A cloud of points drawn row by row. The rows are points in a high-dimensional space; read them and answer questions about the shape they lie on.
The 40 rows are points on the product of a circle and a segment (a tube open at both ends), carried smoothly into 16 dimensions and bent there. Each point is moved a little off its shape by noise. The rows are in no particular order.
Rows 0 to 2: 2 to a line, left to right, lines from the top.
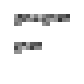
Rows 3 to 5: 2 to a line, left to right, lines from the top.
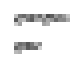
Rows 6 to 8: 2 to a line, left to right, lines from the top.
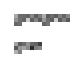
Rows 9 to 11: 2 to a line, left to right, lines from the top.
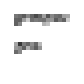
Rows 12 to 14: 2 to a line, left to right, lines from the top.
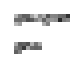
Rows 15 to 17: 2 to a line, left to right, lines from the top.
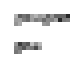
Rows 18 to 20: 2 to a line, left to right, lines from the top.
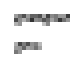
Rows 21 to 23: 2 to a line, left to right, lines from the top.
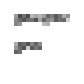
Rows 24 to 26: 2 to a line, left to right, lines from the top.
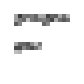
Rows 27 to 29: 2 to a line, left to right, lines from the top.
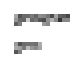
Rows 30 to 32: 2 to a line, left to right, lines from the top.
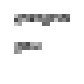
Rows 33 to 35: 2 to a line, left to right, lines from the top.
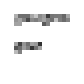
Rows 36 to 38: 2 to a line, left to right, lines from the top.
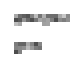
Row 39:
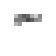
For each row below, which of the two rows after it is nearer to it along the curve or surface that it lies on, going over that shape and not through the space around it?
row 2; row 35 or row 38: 35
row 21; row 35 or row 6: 6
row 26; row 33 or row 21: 33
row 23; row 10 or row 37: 37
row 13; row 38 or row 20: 38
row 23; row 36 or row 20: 20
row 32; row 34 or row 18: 34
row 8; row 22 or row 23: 22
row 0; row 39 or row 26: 39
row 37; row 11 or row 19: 11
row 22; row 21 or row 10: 10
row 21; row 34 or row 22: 34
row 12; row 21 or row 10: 10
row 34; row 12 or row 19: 12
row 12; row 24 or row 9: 24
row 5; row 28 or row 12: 12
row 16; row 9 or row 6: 9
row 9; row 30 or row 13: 13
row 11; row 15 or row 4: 15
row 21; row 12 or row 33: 33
